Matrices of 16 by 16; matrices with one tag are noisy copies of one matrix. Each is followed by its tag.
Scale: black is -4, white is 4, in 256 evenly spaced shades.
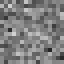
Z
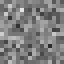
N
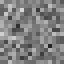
N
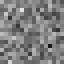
N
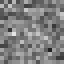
Z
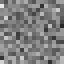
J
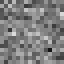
Z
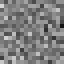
J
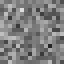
N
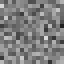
J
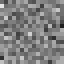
J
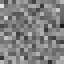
J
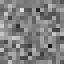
N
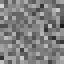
J
